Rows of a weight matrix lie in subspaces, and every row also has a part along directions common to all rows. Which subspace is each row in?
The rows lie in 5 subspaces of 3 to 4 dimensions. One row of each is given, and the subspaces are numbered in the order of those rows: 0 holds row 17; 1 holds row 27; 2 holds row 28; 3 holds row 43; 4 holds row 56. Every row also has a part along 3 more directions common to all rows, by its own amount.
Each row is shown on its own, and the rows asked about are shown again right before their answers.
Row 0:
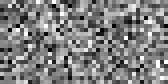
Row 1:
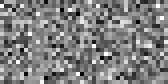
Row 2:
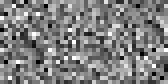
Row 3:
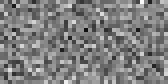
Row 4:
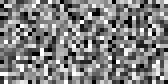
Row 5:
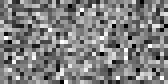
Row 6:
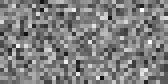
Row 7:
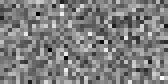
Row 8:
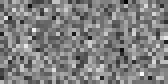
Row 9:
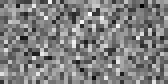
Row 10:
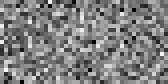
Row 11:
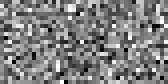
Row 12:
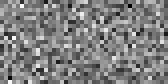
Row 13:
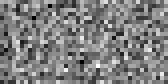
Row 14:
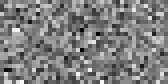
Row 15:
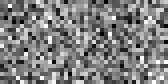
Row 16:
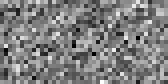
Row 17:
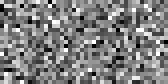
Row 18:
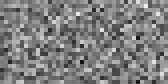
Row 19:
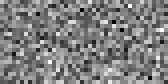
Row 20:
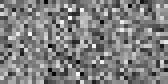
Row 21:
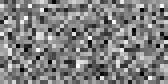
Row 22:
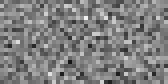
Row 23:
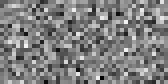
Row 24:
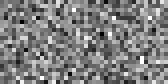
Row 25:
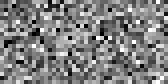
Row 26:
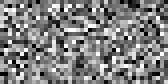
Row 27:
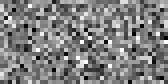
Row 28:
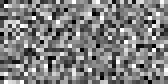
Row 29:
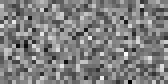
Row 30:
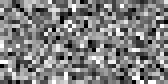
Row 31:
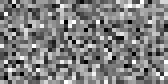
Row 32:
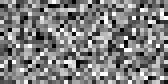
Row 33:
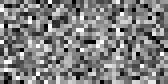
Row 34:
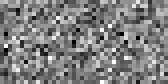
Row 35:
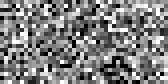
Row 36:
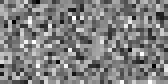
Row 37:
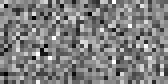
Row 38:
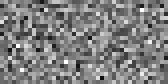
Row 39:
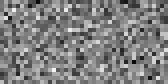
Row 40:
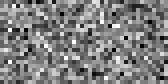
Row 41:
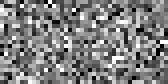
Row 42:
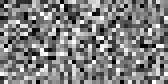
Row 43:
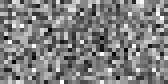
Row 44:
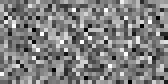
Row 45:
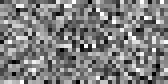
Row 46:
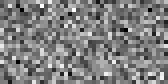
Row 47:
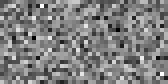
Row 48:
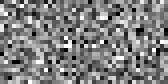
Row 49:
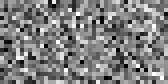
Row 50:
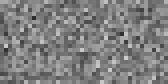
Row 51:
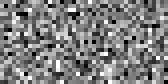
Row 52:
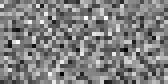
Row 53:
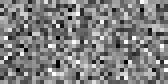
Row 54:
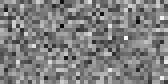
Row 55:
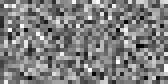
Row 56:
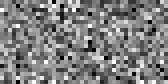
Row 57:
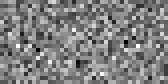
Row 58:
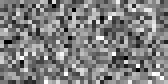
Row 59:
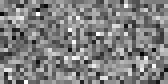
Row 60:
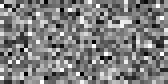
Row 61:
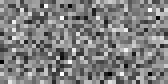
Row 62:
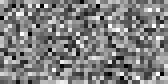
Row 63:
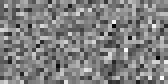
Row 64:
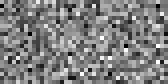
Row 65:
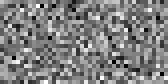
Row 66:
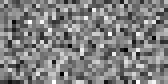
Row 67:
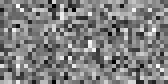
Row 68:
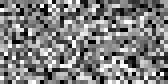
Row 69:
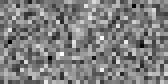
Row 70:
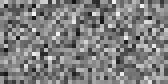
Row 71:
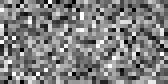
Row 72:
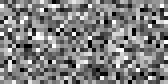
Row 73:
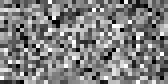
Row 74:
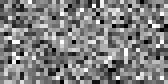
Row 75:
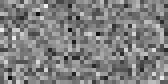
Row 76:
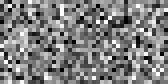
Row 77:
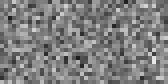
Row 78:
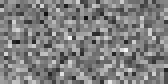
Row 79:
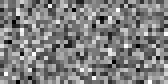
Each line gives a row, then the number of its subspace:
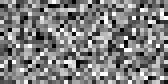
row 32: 1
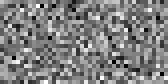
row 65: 4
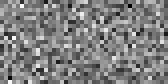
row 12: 0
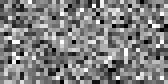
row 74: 3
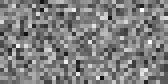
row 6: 1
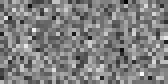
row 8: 1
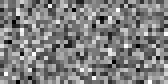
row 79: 3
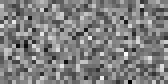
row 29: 1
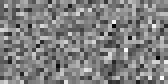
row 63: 3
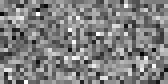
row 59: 0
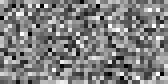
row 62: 4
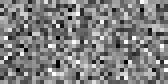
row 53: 3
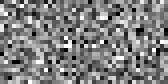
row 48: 0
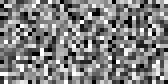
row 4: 2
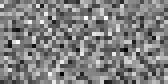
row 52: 4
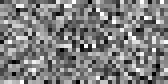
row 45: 0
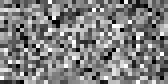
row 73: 2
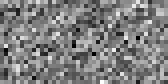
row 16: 2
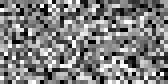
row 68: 4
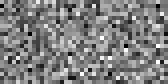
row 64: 3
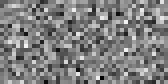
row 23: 1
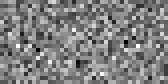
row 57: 1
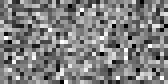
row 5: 3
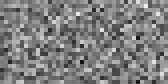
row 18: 2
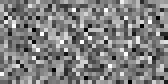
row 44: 1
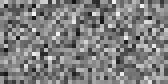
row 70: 2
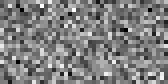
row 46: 4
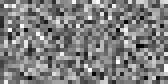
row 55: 2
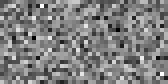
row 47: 4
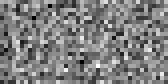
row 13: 2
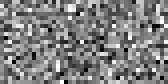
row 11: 3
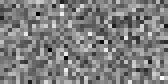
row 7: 1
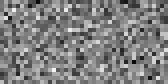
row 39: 1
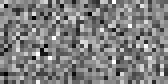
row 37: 2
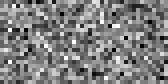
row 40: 2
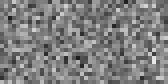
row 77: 1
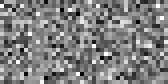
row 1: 3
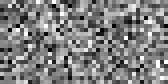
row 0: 4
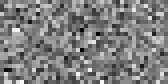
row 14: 0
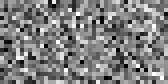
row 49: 2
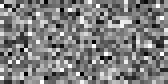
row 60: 3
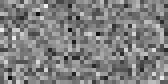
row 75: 0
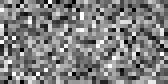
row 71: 0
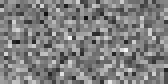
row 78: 4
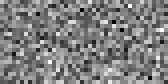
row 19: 3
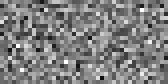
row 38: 1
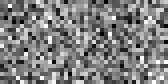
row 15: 4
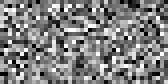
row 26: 1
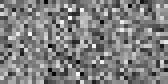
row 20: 3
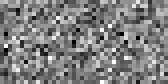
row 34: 2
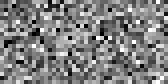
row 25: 2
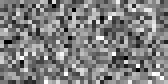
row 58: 2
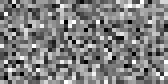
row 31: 0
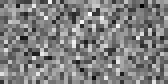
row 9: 2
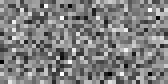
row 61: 4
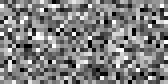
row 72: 1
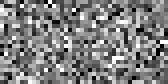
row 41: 0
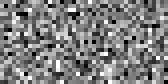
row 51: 3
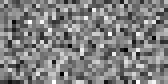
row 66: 4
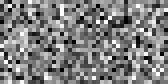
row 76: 3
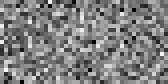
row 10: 0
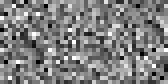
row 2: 0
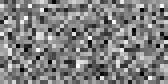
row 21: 1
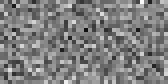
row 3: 0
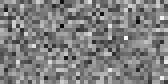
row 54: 3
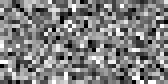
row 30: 4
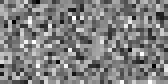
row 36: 0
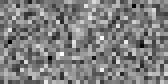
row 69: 2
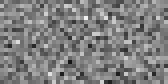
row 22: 4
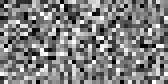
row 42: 2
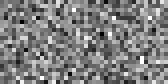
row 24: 4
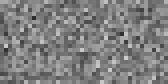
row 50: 2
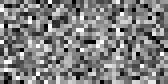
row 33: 0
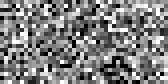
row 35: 4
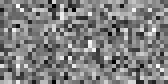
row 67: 4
